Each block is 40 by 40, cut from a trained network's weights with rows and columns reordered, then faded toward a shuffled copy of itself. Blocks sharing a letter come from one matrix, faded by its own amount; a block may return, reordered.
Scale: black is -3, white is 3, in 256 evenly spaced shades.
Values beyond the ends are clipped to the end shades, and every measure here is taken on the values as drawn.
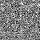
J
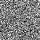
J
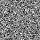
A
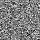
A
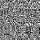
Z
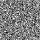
J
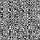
Z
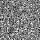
A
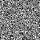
A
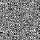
Z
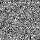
J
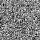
J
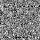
J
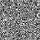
Z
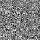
Z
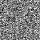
A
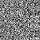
Z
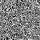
A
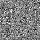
J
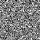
J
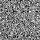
J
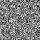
Z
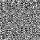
Z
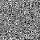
Z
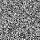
A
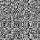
Z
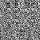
Z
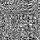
Z
